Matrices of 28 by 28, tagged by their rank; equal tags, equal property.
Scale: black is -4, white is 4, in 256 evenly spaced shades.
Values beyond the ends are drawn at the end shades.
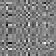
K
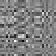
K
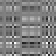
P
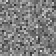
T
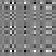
P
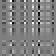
P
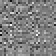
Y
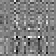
K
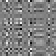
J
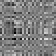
J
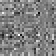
Y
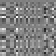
J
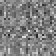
Y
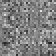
Y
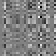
J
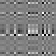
P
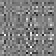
K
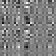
J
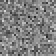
T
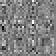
Y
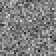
T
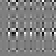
P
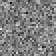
T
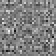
Y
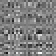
K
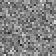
T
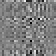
K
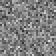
T
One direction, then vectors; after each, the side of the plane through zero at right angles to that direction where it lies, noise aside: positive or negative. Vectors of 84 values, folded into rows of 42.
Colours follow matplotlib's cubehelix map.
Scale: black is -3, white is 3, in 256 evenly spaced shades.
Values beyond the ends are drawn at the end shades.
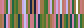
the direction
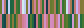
positive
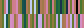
negative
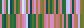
positive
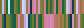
positive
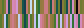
negative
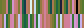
negative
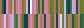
negative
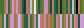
negative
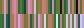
negative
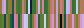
positive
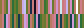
positive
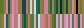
negative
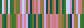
positive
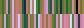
negative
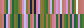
positive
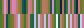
negative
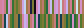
positive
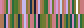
positive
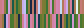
positive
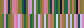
negative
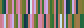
negative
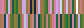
positive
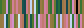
negative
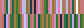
positive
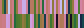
positive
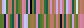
positive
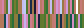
positive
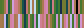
negative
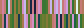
positive
